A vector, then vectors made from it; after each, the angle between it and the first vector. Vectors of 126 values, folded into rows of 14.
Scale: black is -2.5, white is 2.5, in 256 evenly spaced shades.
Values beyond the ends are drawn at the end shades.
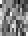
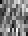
nearly opposite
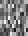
orthogonal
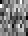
partly opposed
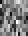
nearly opposite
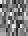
partly aligned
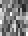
nearly parallel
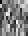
nearly opposite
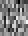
partly aligned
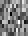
partly opposed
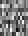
orthogonal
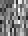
partly opposed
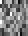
partly aligned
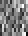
partly opposed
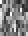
nearly parallel
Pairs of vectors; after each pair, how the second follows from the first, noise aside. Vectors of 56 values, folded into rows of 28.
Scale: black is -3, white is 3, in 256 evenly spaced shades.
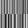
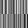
wrapped around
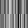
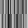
wrapped around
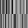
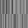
shrunk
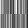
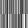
wrapped around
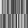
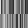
sign-scrambled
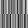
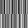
wrapped around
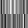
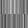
shrunk
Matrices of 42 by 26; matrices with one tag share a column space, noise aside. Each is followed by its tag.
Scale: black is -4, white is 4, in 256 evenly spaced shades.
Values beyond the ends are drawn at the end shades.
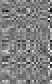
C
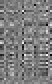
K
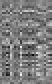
K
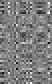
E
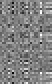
E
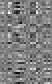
E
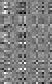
E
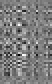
K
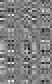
C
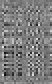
K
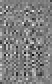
K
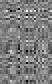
C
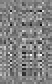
K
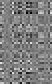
E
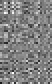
E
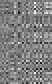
E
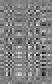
K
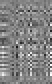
K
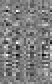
K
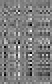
K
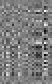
K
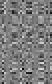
E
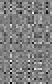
E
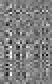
K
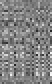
K
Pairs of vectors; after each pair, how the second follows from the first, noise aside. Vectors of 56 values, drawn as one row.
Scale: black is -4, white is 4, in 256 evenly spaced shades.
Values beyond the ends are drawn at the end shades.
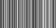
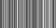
copied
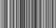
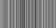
shrunk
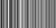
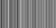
shrunk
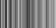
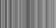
shrunk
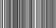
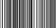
scaled up
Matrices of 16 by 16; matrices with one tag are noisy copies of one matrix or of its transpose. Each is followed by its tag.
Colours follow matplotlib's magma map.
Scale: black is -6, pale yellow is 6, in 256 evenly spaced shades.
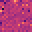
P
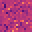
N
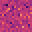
N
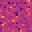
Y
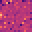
P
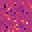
N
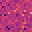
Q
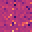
Q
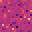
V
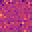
P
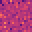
P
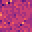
P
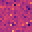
Q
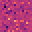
N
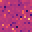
V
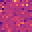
P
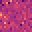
P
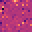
P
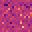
N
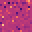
Y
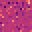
Y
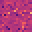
Q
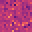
Q
